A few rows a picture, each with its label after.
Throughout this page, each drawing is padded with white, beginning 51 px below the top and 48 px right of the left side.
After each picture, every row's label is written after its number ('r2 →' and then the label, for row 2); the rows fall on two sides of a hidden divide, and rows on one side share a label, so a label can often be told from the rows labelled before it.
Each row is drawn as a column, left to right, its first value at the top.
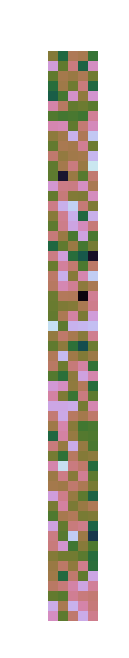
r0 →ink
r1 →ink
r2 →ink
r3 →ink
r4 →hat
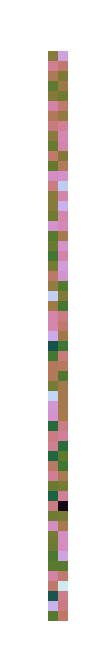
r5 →ink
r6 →ink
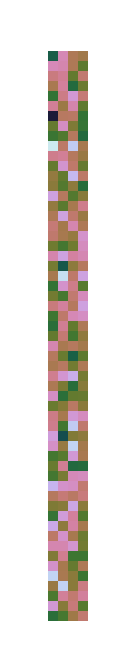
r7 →ink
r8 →ink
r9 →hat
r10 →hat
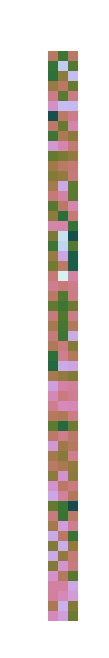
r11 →ink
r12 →ink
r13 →ink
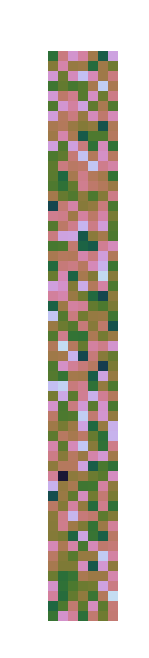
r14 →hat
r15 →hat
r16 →hat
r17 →ink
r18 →hat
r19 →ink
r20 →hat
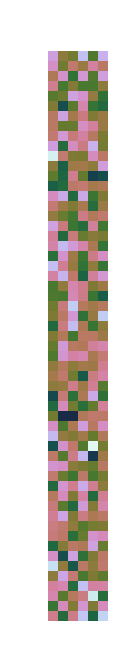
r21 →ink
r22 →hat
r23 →hat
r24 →hat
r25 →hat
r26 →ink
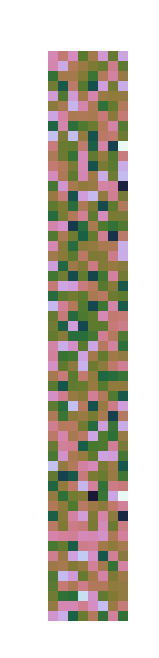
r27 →hat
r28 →hat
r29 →hat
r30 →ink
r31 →hat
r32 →hat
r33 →hat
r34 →ink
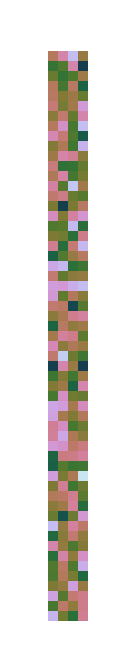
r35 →hat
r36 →hat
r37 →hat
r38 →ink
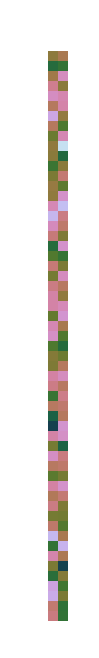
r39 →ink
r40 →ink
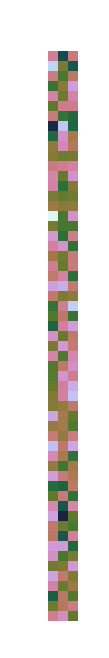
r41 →hat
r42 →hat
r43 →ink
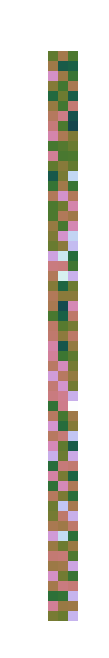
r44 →hat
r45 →ink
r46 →ink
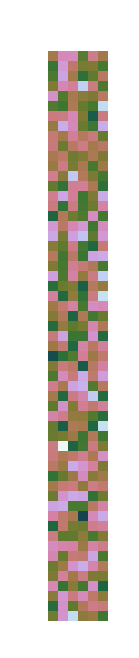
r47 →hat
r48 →hat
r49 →ink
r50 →ink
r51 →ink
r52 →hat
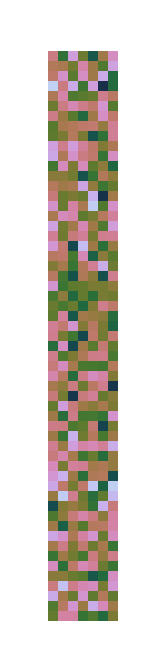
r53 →ink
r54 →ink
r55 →ink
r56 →ink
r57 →ink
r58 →hat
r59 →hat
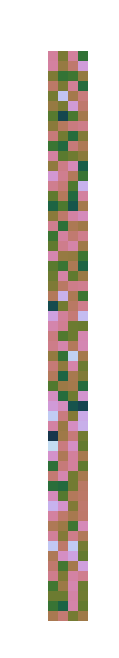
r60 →hat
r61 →hat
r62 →hat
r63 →hat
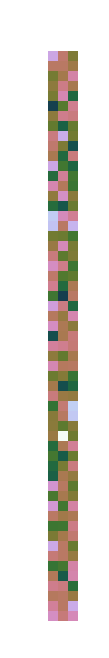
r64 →hat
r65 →hat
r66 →hat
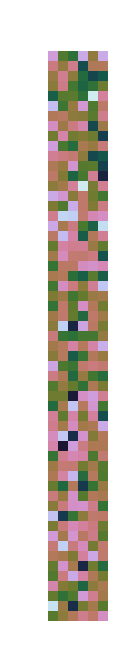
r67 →ink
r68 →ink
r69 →hat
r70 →hat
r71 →hat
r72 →hat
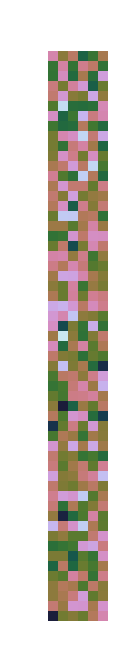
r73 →hat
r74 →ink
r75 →hat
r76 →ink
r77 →hat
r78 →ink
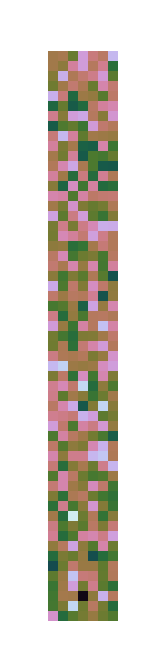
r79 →hat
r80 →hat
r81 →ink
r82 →hat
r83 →hat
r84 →hat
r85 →hat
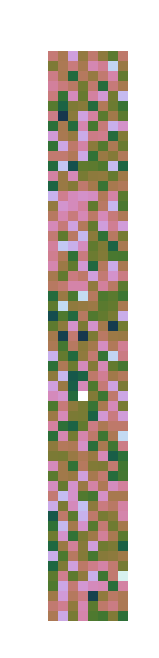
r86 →hat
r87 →ink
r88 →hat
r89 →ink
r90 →hat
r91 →hat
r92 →ink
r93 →hat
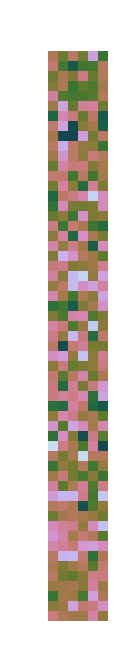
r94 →hat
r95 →ink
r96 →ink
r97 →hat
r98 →hat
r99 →ink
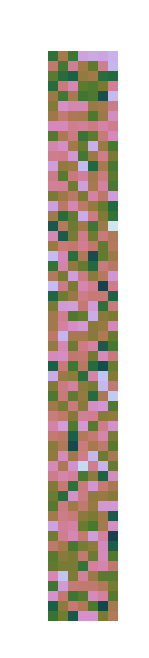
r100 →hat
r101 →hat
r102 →ink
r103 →hat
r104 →hat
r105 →ink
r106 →hat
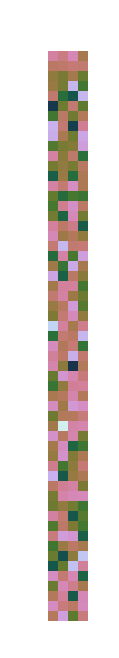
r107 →hat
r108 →hat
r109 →ink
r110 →ink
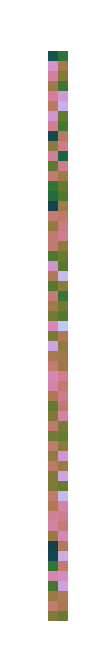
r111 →hat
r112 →ink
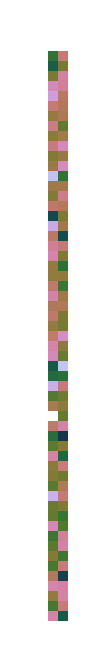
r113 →hat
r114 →ink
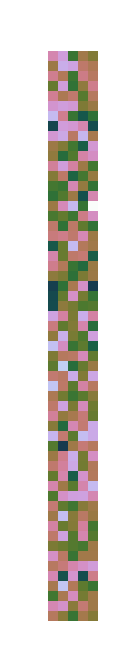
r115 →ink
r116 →ink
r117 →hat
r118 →ink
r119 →ink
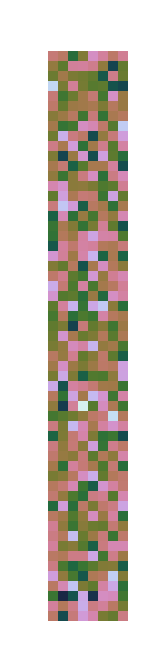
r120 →ink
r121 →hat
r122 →ink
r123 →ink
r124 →hat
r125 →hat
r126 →hat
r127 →hat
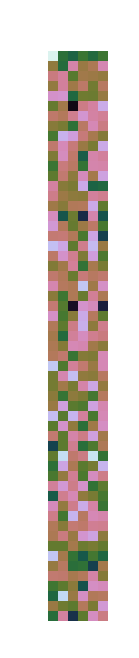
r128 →hat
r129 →ink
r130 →hat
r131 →hat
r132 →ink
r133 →ink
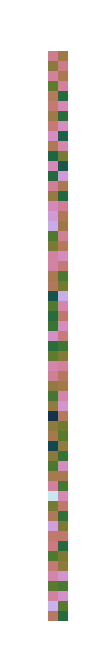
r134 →ink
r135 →ink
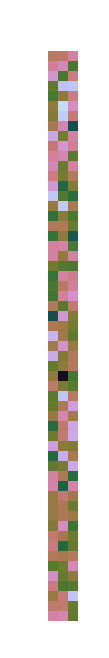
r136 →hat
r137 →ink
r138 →ink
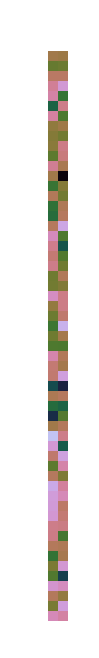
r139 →hat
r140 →ink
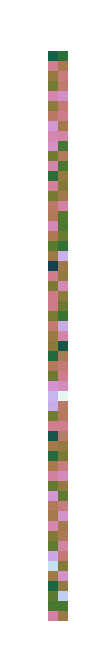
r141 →ink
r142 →ink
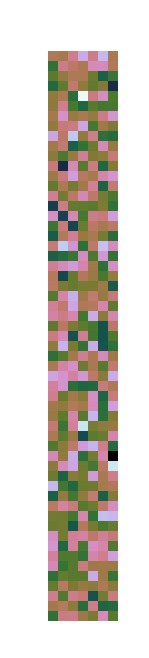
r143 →hat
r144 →hat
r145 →hat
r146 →hat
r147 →hat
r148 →hat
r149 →ink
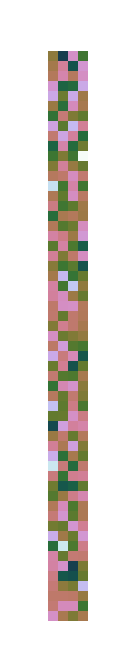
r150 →ink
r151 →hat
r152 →hat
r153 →ink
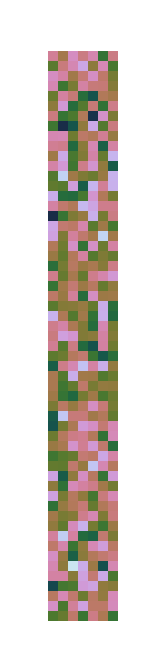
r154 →ink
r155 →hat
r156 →hat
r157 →ink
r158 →ink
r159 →hat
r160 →ink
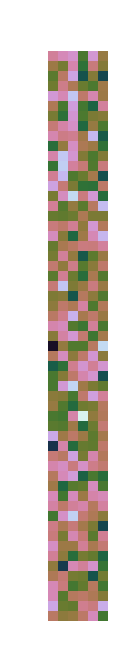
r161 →ink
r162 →hat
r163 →ink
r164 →hat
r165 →hat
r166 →hat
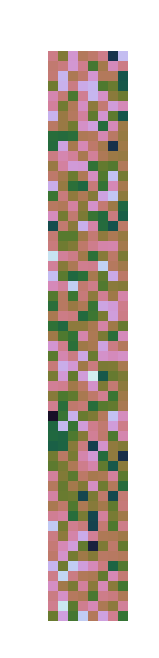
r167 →ink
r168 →ink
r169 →ink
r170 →ink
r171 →ink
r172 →hat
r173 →hat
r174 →hat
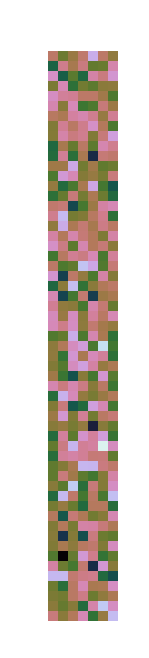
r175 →hat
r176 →hat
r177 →hat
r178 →hat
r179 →hat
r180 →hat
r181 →ink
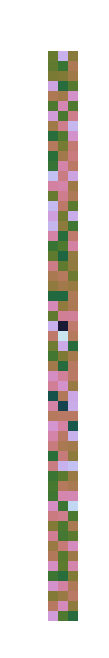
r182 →ink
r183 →hat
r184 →ink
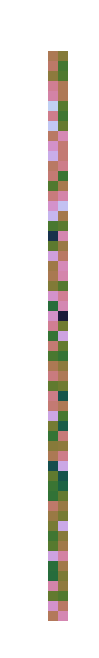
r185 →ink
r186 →ink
